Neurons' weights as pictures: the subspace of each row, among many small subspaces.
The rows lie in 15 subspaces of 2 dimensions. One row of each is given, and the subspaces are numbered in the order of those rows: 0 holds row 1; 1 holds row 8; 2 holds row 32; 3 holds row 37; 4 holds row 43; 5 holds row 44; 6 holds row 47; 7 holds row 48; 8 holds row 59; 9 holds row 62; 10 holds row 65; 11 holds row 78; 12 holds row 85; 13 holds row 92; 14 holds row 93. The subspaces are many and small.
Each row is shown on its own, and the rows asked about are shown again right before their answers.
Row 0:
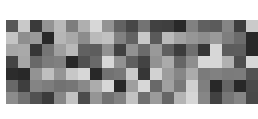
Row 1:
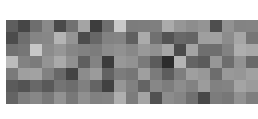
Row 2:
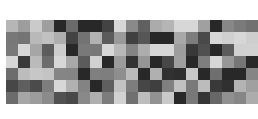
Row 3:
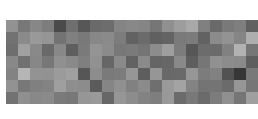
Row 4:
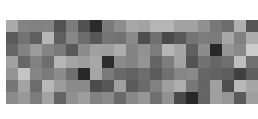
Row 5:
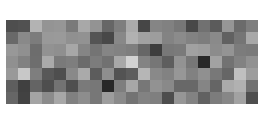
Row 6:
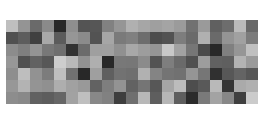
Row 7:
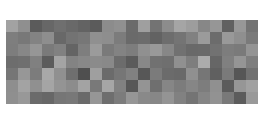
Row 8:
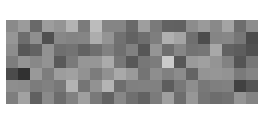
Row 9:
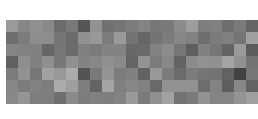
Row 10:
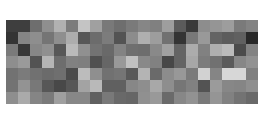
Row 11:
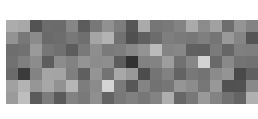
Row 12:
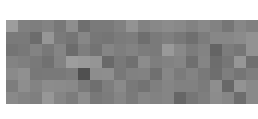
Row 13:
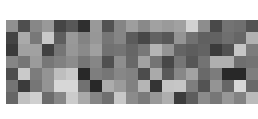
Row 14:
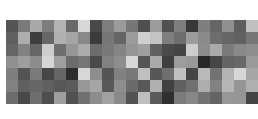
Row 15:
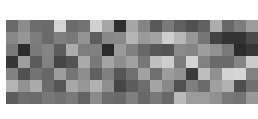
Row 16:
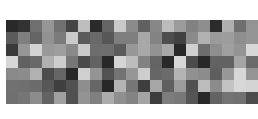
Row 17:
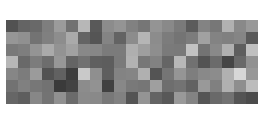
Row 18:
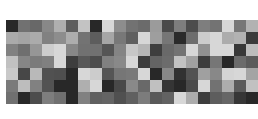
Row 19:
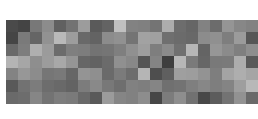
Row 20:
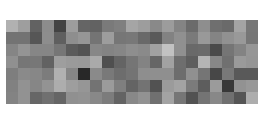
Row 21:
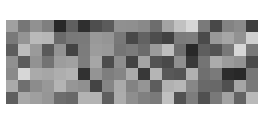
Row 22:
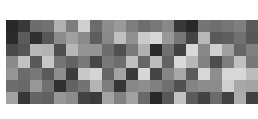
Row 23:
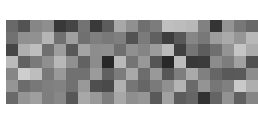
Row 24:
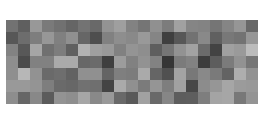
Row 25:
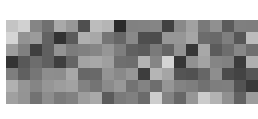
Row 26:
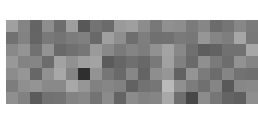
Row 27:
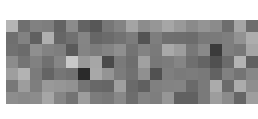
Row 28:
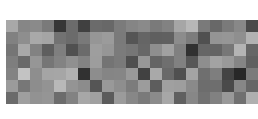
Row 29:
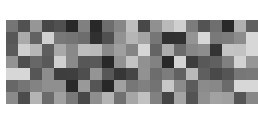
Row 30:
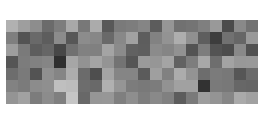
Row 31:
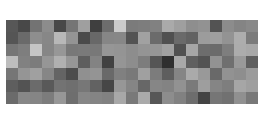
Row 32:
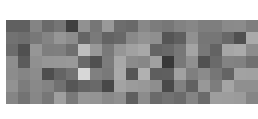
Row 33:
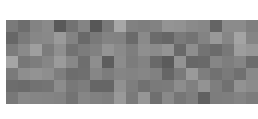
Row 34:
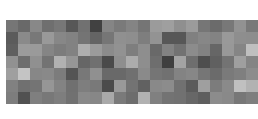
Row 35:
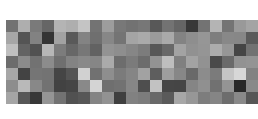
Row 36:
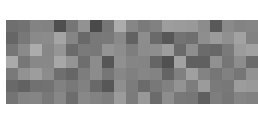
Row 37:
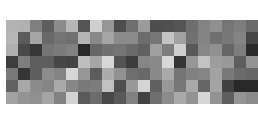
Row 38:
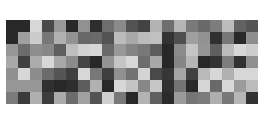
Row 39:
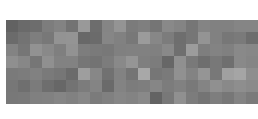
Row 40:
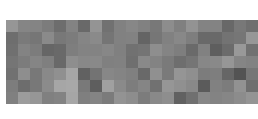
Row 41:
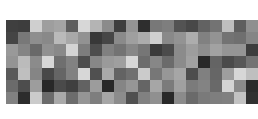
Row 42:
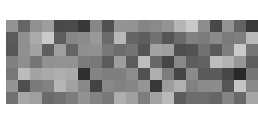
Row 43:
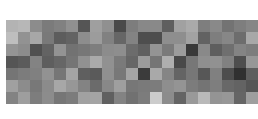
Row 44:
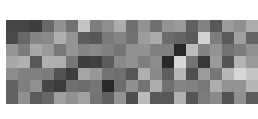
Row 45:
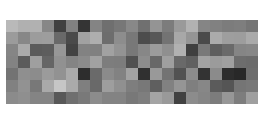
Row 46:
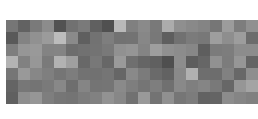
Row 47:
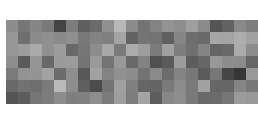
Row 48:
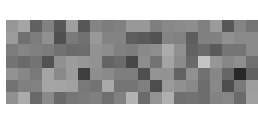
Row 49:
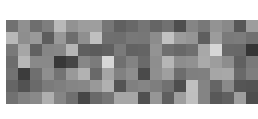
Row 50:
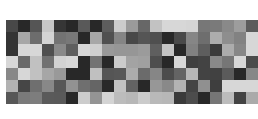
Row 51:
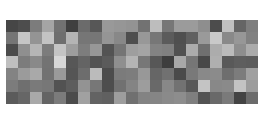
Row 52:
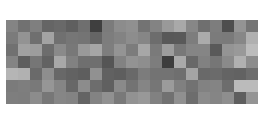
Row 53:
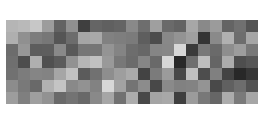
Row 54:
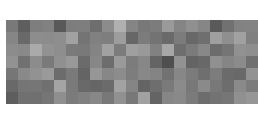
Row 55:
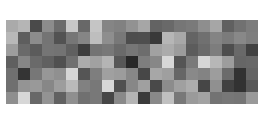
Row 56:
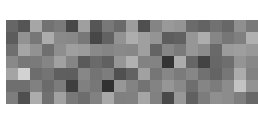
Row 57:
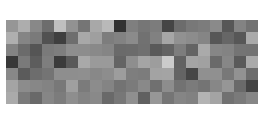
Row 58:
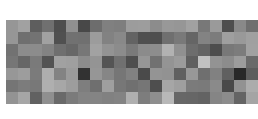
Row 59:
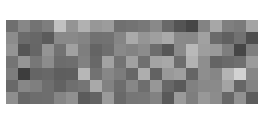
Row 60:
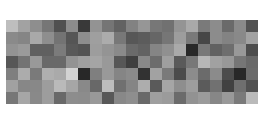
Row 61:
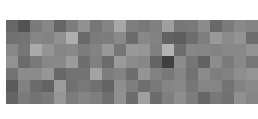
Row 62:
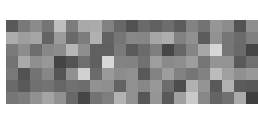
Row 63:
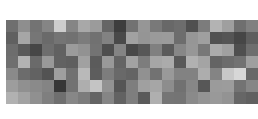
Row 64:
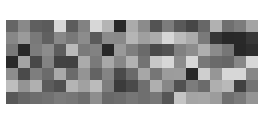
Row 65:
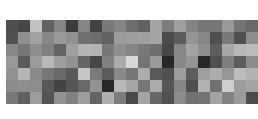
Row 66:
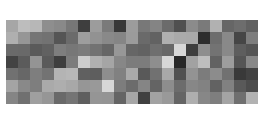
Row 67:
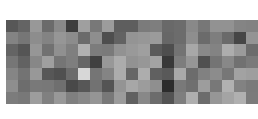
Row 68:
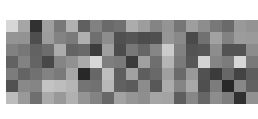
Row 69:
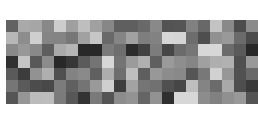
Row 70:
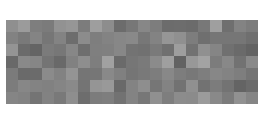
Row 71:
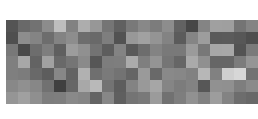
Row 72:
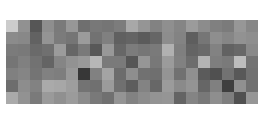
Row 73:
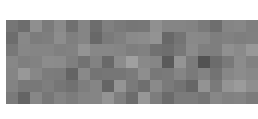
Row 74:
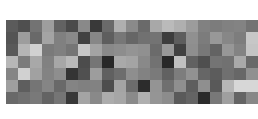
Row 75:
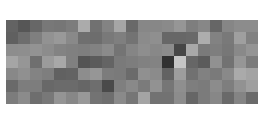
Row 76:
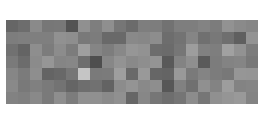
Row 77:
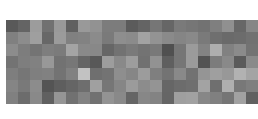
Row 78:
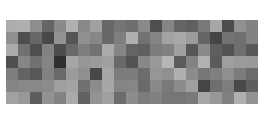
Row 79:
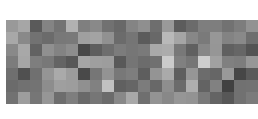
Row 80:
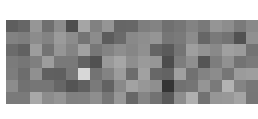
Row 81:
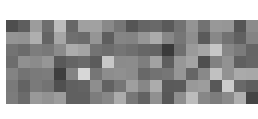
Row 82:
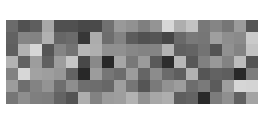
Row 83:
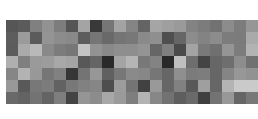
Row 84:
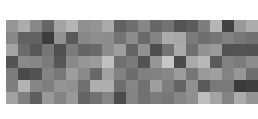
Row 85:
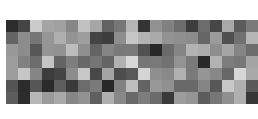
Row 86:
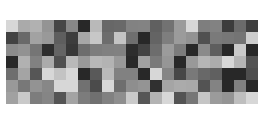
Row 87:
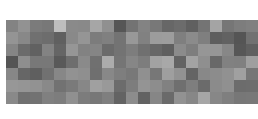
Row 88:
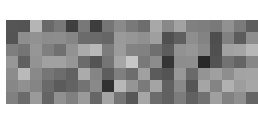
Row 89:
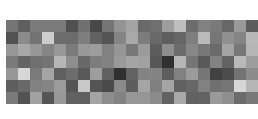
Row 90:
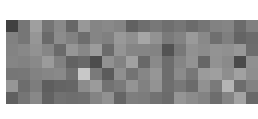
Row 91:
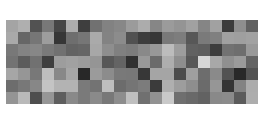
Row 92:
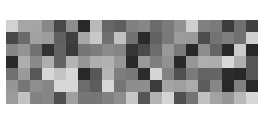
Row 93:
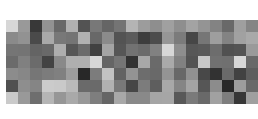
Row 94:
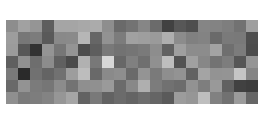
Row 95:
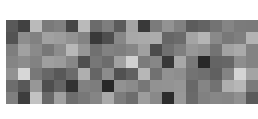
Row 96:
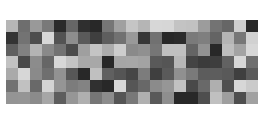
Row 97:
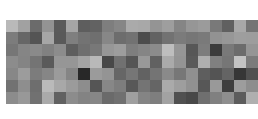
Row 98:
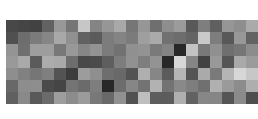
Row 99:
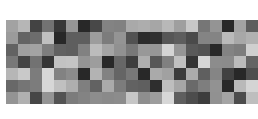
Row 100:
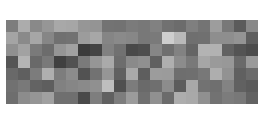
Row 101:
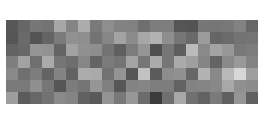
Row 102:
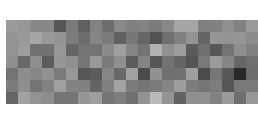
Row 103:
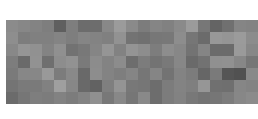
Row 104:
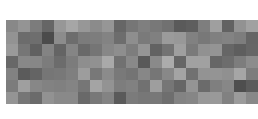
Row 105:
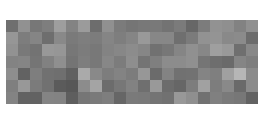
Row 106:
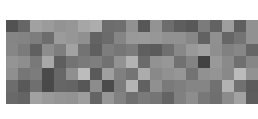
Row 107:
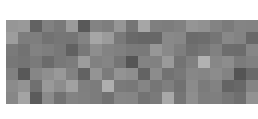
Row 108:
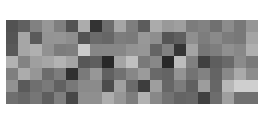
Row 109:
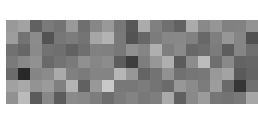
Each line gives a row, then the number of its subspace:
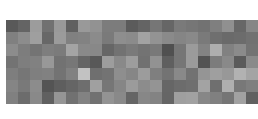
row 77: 10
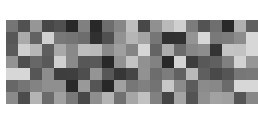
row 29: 1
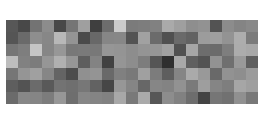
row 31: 0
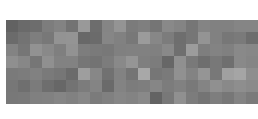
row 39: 0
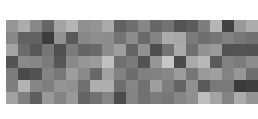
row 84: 13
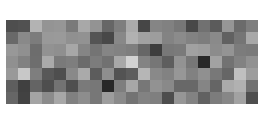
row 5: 12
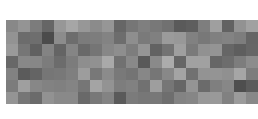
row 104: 13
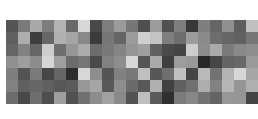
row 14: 3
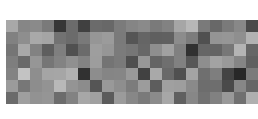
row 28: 8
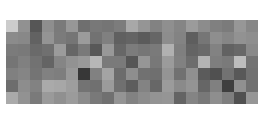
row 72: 14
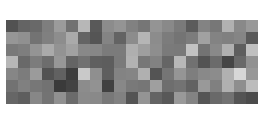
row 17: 13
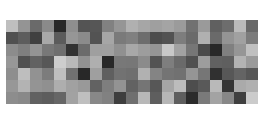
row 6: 9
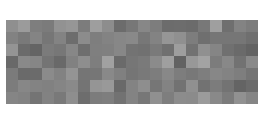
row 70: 8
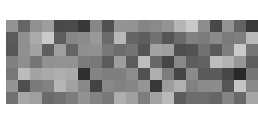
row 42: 13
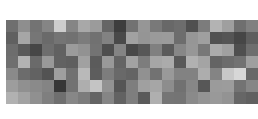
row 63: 6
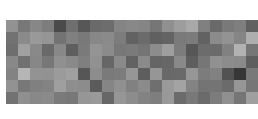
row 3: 8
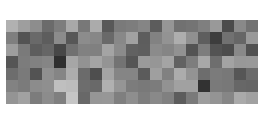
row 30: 11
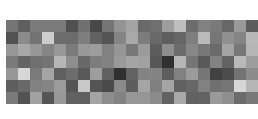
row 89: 12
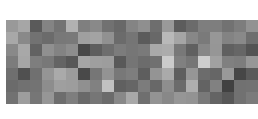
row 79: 9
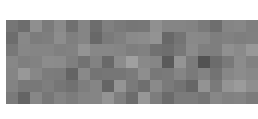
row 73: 7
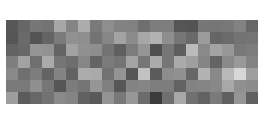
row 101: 4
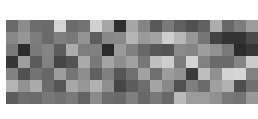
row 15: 5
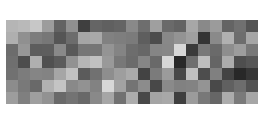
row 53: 5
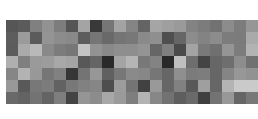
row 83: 3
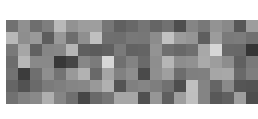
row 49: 9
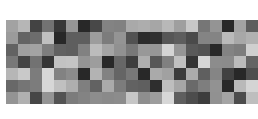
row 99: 7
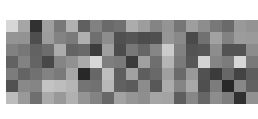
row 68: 14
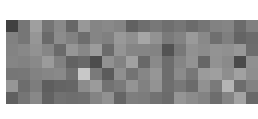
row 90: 14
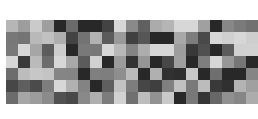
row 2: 0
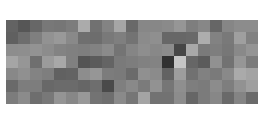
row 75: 5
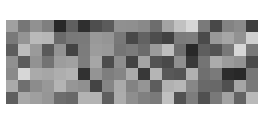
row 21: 8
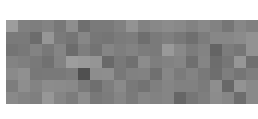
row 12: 14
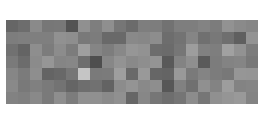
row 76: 2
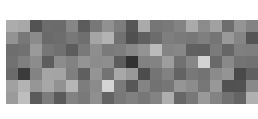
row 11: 12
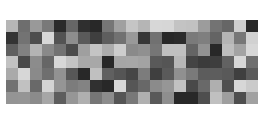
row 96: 10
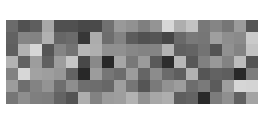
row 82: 3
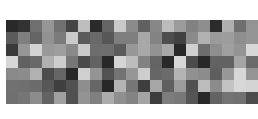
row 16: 8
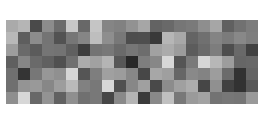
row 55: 7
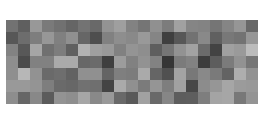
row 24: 9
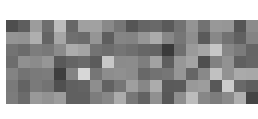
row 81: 9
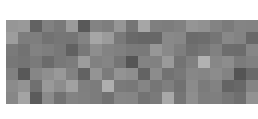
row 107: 1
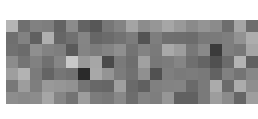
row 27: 14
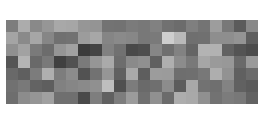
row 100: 2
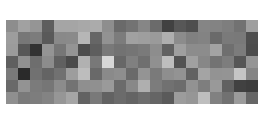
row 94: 3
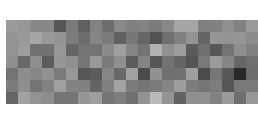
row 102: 4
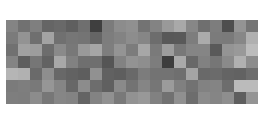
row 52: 1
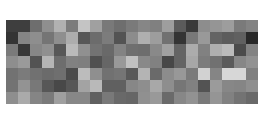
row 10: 6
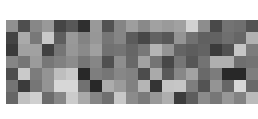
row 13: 11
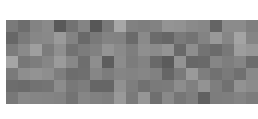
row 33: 0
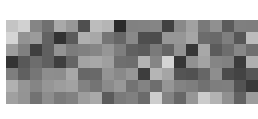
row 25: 4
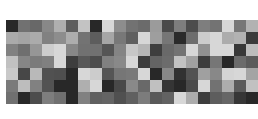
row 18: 11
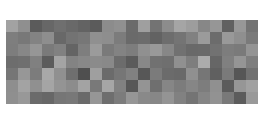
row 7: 12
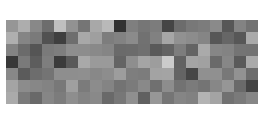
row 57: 4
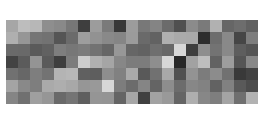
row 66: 5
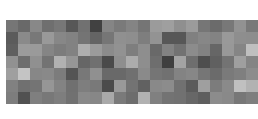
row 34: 7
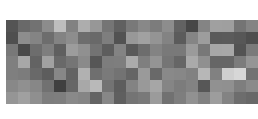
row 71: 6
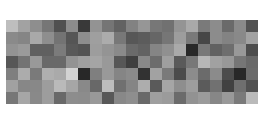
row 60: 8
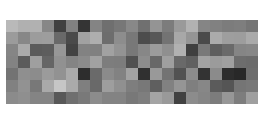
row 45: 0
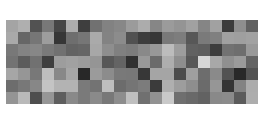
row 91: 7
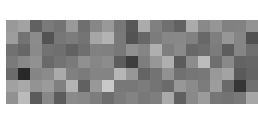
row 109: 12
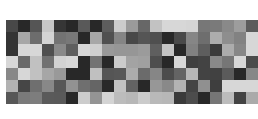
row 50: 3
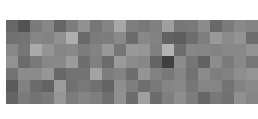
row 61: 6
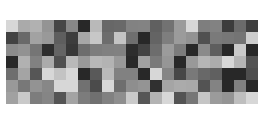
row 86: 13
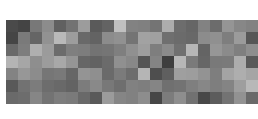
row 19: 4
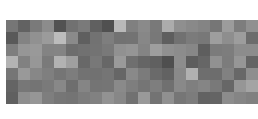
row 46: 4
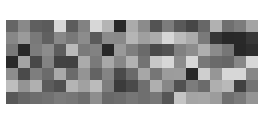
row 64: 5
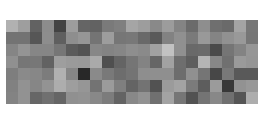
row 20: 9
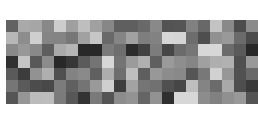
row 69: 2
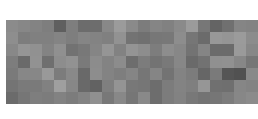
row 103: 6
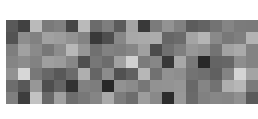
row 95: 1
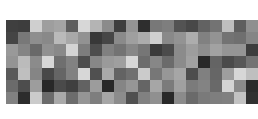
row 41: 1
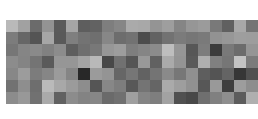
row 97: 10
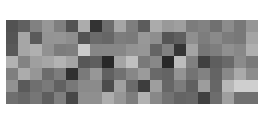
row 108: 3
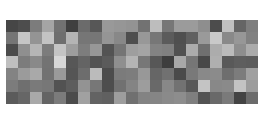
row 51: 11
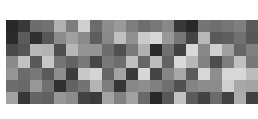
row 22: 4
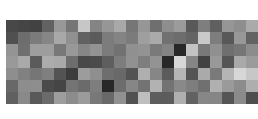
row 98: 5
